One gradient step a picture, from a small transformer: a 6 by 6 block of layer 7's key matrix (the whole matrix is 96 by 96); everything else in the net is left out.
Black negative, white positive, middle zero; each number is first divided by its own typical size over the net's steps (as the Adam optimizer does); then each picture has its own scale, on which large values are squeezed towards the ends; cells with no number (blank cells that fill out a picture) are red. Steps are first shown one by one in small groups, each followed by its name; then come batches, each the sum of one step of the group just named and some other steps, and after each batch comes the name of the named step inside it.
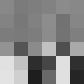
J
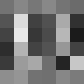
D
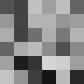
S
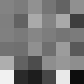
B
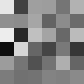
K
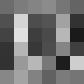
D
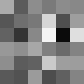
S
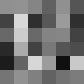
D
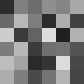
S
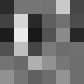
S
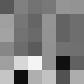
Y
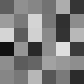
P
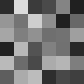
P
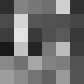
P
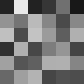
P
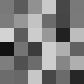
P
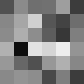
P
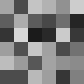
Y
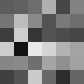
Y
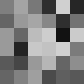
P
